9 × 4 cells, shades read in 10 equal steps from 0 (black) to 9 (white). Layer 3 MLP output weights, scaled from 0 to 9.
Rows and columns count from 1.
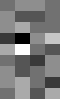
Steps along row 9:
up down up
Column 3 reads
5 3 4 5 4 2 4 4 3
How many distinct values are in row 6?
4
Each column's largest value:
6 9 5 7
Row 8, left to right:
5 6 4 2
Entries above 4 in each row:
2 1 2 2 2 1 2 2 2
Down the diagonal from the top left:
4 3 4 7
